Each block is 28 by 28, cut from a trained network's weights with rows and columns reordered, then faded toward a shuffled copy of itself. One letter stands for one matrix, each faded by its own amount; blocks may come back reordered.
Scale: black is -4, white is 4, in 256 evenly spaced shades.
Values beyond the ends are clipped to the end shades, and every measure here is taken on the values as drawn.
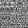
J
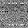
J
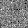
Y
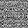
J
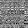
J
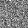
Y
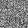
Y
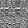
J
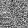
Y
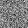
Y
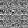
J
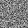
Y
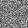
Y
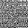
J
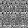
J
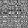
J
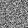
Y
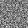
Y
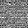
J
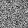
Y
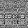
J
